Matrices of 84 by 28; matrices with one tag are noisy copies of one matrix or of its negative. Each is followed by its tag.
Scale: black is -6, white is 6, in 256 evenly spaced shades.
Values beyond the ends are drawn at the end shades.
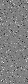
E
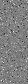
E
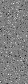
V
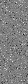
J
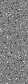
V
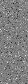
V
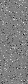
J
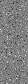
V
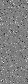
E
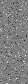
V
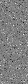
J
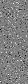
V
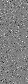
E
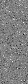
J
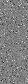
E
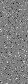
V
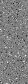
V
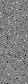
V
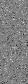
J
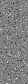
V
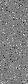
J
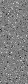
V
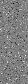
V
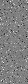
E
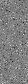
J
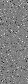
E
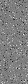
J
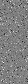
E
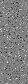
V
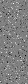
V
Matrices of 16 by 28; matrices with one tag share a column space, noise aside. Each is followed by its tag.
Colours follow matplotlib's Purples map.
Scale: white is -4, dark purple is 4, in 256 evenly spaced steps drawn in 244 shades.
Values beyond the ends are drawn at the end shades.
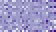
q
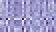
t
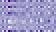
q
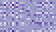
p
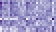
t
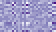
p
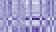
t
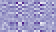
p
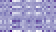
q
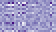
p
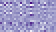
p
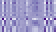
t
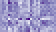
t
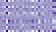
q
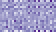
q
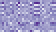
p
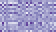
p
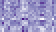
t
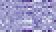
q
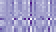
t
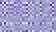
p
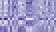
t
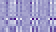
t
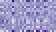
q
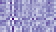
t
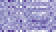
q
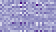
p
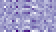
q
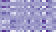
q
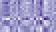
t
